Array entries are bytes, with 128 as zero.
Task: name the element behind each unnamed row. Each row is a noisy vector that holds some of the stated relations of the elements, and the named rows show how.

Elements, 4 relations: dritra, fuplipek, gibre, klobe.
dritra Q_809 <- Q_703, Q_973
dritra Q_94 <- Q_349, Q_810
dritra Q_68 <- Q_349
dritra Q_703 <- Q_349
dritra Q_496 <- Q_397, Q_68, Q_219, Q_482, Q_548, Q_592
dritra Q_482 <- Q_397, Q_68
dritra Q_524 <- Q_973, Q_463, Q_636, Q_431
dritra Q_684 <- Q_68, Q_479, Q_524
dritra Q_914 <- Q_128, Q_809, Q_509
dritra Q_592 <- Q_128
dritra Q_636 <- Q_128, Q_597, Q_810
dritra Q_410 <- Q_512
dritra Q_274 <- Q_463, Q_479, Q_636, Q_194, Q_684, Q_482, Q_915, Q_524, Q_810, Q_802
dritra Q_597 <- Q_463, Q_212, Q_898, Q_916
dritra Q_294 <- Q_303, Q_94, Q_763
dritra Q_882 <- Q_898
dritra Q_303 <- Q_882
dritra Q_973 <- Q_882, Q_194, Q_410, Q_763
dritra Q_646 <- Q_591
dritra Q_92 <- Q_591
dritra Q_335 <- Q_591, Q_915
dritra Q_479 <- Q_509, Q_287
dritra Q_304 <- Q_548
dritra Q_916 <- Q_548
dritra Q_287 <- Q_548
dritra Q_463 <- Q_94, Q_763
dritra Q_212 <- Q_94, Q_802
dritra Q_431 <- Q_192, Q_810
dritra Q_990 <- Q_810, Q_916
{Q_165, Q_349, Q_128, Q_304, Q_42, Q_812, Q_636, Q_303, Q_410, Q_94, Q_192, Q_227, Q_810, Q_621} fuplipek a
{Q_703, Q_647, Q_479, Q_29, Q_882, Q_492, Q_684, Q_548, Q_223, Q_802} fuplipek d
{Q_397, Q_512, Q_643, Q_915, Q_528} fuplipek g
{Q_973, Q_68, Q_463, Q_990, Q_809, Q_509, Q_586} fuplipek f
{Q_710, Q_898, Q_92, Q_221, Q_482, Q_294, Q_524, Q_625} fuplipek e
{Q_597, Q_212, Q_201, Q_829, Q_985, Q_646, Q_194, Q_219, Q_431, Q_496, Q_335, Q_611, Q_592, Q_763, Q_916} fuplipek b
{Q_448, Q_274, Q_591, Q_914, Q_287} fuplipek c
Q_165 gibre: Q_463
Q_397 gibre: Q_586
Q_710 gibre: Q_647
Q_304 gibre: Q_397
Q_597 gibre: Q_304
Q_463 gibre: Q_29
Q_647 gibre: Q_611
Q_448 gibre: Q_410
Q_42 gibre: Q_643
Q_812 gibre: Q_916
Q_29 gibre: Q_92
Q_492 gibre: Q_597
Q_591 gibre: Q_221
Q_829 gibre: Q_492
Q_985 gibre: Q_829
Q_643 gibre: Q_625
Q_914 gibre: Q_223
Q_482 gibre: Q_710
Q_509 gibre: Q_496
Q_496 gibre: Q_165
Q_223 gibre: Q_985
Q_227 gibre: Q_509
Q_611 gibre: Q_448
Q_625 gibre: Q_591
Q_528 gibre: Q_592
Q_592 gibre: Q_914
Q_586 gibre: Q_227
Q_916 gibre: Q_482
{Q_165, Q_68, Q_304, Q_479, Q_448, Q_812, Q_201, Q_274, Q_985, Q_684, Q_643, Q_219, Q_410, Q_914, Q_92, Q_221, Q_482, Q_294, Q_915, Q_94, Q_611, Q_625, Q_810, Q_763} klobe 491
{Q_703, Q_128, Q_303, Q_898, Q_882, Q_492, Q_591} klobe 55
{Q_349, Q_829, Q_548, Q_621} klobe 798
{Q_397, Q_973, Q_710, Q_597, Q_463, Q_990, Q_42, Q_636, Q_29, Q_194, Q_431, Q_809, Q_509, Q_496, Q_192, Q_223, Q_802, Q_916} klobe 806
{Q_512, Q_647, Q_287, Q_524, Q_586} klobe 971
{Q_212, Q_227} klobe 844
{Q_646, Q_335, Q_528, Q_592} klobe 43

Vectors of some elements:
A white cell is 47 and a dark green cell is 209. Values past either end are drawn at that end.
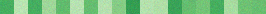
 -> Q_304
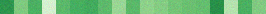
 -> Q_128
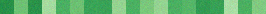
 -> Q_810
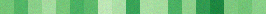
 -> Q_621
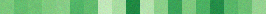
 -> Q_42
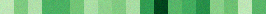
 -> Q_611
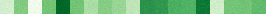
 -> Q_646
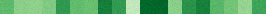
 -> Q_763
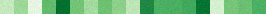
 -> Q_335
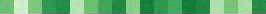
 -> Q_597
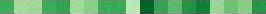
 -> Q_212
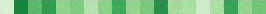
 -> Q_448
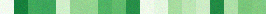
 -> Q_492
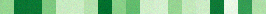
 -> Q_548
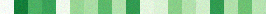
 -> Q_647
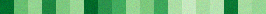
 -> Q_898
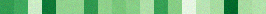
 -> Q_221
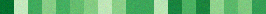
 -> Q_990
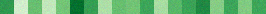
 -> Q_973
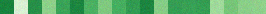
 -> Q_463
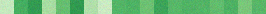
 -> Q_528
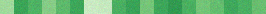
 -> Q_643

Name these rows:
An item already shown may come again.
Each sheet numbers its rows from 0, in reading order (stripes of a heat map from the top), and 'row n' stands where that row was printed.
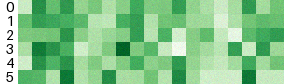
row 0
Q_448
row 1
Q_287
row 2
Q_274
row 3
Q_802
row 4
Q_448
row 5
Q_710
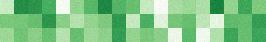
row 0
Q_882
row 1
Q_274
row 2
Q_914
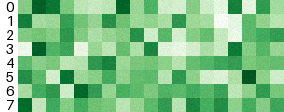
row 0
Q_548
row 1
Q_482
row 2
Q_274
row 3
Q_223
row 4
Q_410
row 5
Q_625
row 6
Q_915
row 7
Q_990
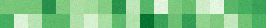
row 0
Q_274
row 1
Q_496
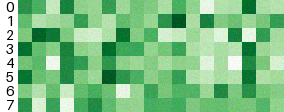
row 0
Q_221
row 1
Q_592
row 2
Q_548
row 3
Q_898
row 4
Q_92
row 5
Q_898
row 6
Q_586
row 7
Q_509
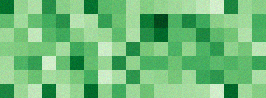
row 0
Q_524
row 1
Q_916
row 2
Q_201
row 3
Q_165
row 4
Q_512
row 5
Q_227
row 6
Q_294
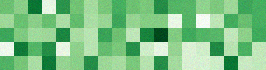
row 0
Q_397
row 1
Q_914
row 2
Q_219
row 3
Q_29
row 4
Q_710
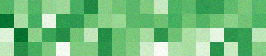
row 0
Q_303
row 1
Q_68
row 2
Q_591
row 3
Q_703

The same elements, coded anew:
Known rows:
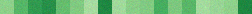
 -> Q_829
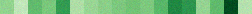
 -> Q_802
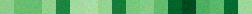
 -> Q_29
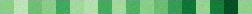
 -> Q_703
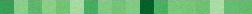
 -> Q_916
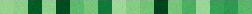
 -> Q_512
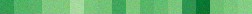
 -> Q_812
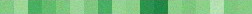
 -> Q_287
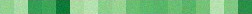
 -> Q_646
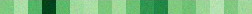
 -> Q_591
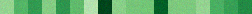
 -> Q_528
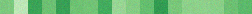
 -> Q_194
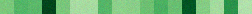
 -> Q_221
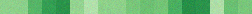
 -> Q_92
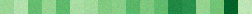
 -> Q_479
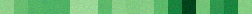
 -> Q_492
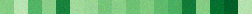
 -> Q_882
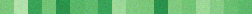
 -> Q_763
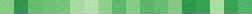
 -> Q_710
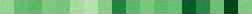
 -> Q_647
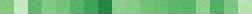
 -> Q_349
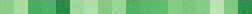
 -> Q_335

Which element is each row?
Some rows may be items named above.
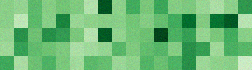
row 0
Q_914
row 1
Q_882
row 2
Q_643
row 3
Q_710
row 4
Q_304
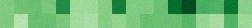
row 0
Q_29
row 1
Q_524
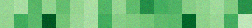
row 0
Q_496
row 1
Q_625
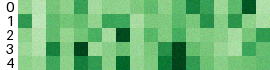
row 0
Q_802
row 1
Q_303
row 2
Q_592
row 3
Q_915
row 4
Q_397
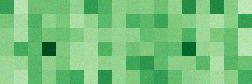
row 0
Q_303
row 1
Q_274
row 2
Q_898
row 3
Q_625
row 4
Q_482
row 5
Q_219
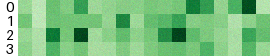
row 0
Q_802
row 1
Q_68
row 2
Q_915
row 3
Q_524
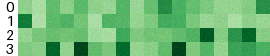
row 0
Q_496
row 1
Q_990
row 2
Q_223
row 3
Q_512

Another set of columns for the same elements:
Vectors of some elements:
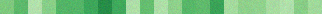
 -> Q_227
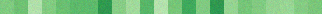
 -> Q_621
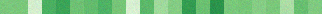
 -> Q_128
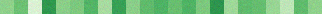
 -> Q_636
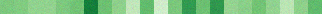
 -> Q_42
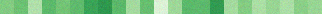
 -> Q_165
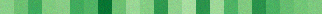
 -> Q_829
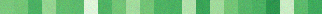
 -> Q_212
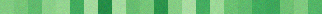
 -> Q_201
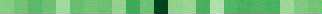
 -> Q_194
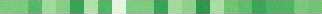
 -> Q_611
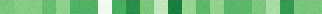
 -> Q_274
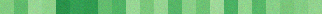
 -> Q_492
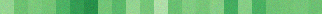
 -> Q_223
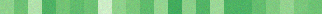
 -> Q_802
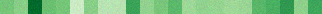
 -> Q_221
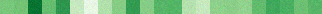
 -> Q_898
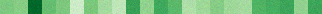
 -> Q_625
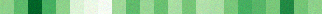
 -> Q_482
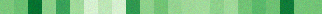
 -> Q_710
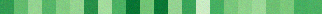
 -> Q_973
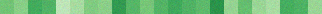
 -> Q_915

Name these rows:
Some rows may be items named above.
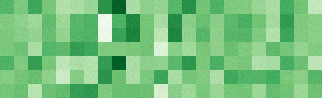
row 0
Q_397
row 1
Q_274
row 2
Q_274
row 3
Q_29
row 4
Q_397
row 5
Q_219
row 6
Q_29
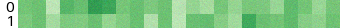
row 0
Q_29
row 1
Q_548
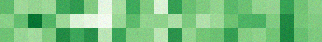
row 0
Q_448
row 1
Q_482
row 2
Q_914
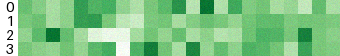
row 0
Q_410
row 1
Q_647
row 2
Q_482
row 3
Q_274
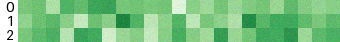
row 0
Q_29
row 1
Q_592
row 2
Q_916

